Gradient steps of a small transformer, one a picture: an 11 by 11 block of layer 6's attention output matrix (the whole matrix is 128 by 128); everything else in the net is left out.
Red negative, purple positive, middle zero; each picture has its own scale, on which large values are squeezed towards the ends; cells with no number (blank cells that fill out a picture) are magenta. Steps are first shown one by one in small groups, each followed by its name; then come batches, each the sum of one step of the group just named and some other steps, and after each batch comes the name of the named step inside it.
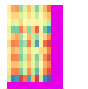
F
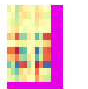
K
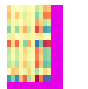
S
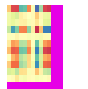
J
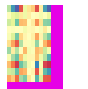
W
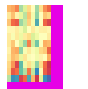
F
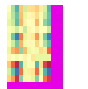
W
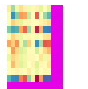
S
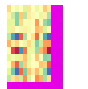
S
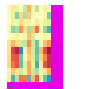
F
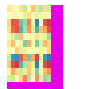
J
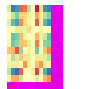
K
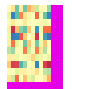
W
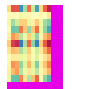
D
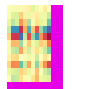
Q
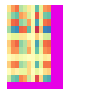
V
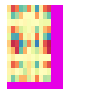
D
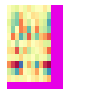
Q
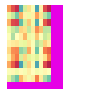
V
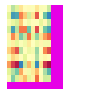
Q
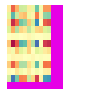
V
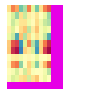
D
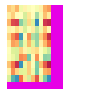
Q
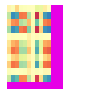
V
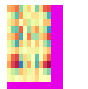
Q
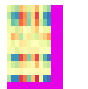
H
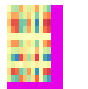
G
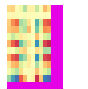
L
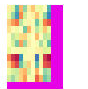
L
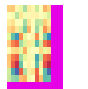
L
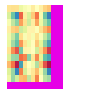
H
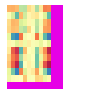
L
